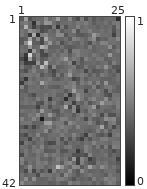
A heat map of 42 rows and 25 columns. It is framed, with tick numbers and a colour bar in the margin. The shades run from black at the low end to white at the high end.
The distribution is heavy-tailed on both sides. On average the colour sits 40% of the way up the scale. Neither half mirrors the other. An odd patch, rougher than its surroundings, sits in the top left. The texture is fine-grained noise. There is no overall slope. Values change most from cell to cell in the top left.
